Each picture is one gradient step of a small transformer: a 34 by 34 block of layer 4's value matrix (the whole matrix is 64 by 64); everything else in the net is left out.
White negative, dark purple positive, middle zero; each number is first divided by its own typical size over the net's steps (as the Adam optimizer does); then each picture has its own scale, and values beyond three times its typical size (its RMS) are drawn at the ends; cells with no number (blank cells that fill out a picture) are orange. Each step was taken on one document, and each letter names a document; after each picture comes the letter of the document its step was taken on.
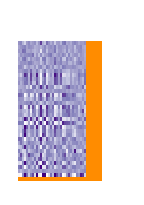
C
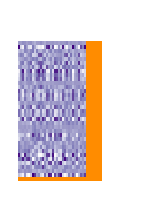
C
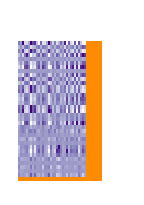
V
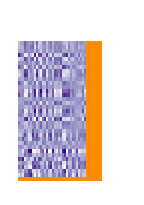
C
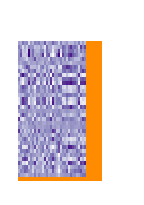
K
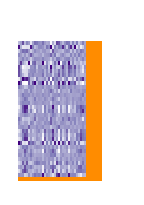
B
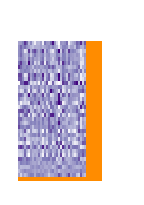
K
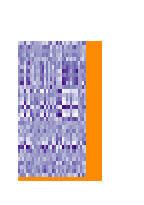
K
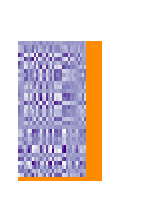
C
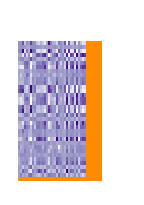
V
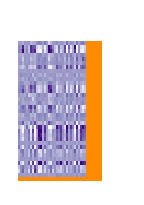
V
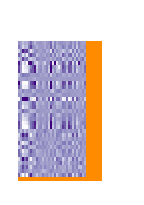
B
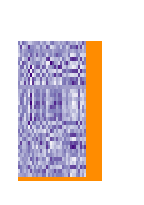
K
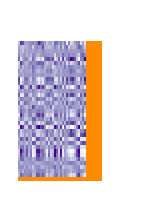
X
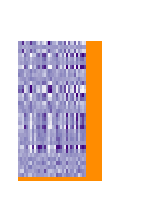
V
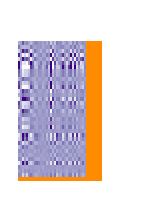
B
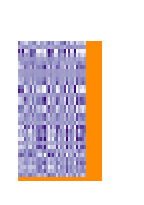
V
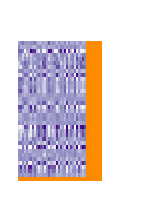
V
